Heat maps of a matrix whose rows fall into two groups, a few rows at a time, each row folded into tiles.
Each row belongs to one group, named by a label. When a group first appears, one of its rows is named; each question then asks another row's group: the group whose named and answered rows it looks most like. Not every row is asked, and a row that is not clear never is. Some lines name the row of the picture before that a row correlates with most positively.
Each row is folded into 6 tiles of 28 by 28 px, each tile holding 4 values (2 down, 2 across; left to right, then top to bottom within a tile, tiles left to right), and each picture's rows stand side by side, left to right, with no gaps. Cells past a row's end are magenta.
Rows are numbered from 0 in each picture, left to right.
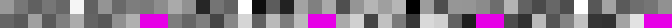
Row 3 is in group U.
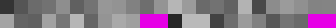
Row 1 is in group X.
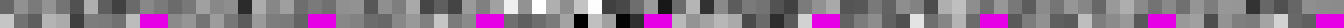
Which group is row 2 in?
U
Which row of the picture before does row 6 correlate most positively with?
1
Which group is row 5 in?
X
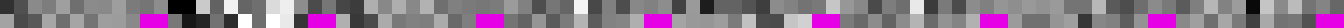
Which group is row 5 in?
U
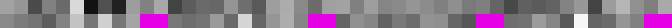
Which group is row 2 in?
X
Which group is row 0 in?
U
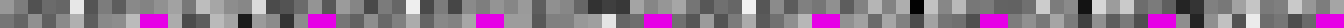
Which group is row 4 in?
U
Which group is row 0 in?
U
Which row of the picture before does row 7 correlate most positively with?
3
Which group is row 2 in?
U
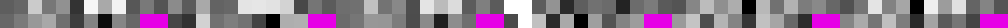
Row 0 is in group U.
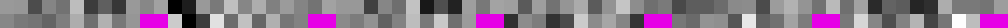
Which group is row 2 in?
U
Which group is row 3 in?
X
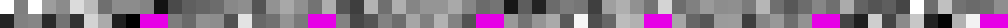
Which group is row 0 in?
X
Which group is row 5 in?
U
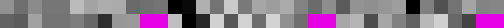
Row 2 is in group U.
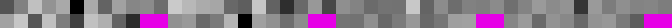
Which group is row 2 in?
U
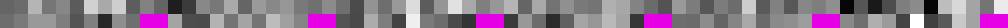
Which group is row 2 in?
X
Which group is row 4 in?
U
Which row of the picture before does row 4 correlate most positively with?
2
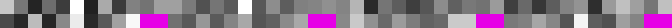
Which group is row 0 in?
U
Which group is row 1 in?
U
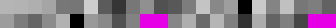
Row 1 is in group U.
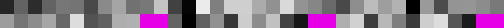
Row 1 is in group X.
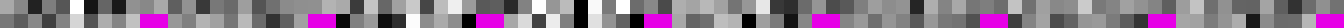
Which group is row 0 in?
U
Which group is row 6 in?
X
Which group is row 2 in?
X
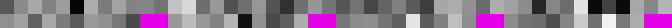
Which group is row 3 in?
U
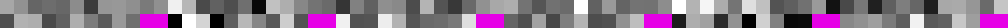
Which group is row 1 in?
X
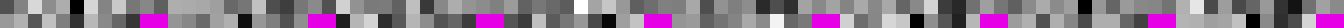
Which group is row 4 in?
U
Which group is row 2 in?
X
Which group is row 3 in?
U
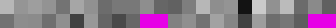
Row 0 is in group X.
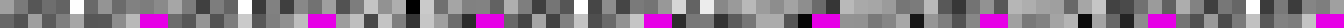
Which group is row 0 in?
U
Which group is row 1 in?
U
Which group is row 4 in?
X
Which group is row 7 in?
U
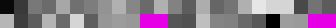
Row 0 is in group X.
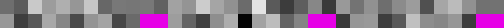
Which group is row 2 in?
X
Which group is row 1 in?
X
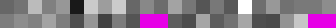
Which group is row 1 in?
U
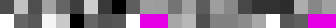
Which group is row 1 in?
U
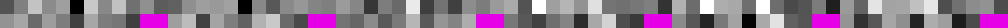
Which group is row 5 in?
X
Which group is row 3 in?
X
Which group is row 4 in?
X
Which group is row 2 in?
U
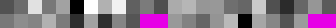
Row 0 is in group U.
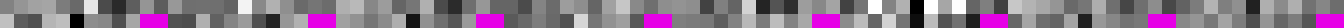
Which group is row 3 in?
X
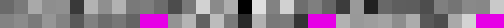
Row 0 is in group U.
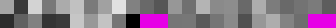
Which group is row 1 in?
X
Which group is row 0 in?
X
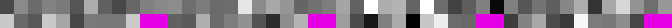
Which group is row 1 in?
U
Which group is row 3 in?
X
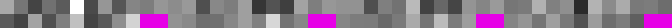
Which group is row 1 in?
U
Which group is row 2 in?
U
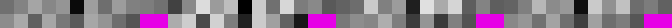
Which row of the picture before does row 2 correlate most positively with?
3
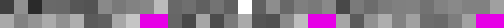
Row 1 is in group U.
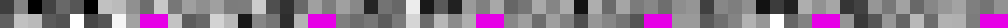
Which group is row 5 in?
X
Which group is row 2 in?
U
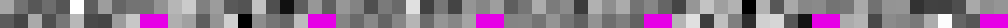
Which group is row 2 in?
U
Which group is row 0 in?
U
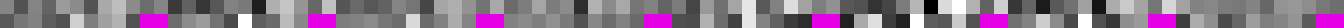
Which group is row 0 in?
X
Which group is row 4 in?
X
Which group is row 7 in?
X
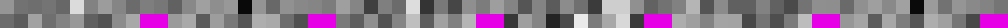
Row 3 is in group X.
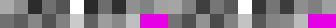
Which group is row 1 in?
U
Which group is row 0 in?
U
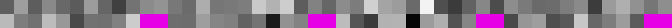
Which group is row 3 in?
X
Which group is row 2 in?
X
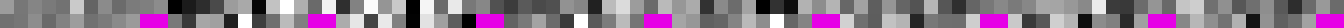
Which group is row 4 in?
U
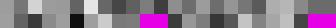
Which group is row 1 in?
X
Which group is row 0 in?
X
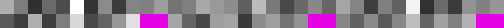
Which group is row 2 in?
U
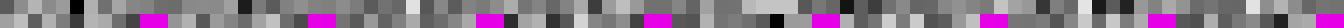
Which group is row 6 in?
U
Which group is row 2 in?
U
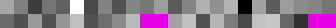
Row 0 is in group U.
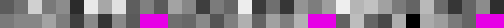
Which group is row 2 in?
X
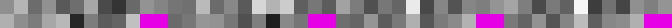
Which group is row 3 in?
U
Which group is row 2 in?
U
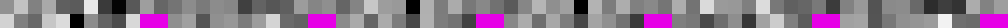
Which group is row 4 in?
X
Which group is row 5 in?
U
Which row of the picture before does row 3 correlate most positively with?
1
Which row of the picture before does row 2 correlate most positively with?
1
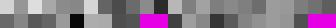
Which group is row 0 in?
X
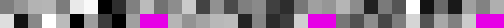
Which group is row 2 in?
U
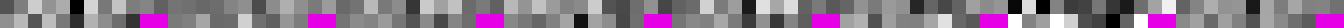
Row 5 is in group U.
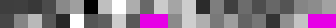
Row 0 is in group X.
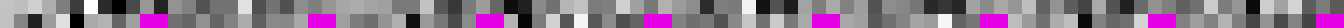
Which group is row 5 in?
U
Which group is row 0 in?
X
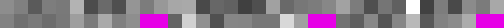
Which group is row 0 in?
U
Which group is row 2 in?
U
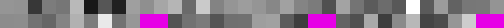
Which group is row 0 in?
U
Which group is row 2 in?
U
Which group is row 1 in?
X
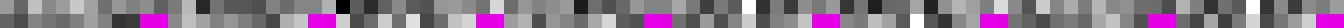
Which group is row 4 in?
U
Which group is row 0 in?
X
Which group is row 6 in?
X
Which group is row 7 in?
U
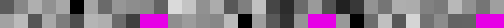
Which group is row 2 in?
X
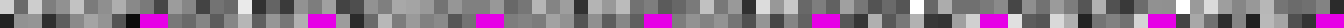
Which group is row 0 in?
X
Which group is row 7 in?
X
